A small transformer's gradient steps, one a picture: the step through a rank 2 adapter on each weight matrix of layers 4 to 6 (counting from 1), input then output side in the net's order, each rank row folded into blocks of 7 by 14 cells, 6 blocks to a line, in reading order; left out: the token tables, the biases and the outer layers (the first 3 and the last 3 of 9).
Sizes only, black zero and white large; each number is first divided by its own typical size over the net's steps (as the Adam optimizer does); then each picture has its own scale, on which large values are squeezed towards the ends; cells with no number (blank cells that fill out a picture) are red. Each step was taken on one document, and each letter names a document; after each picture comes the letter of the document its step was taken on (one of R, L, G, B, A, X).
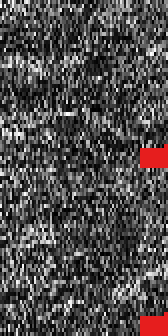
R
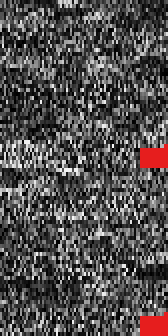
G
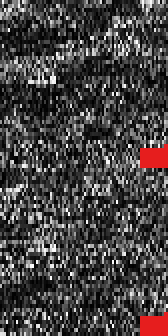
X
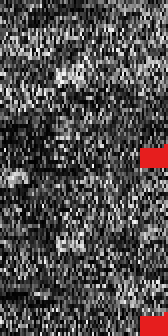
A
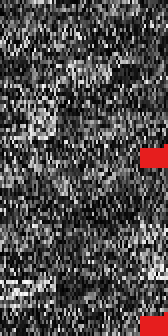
G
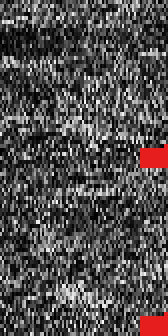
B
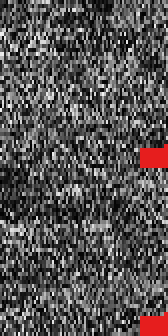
A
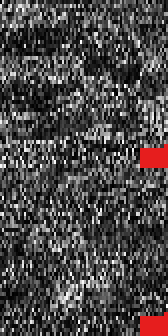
X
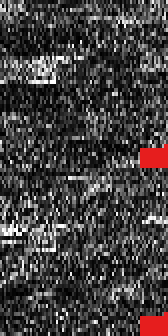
X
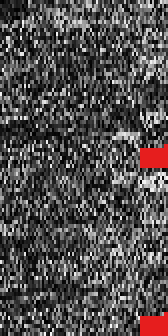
B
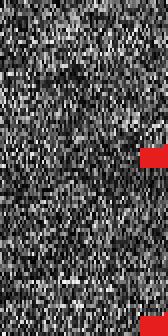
A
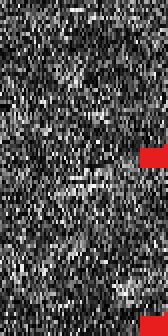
R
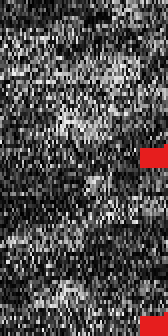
A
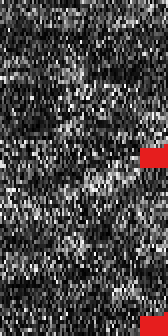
X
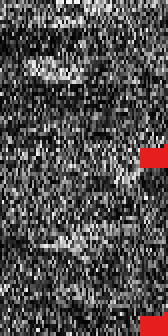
B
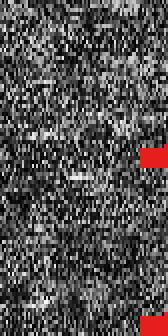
A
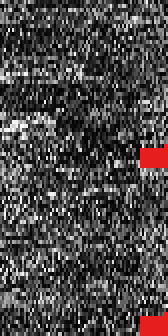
X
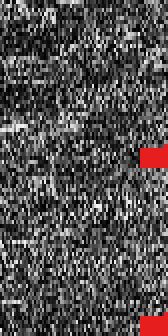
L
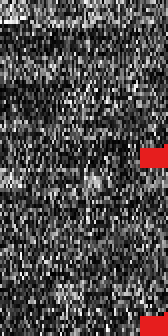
R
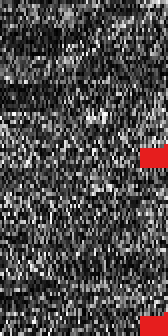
X
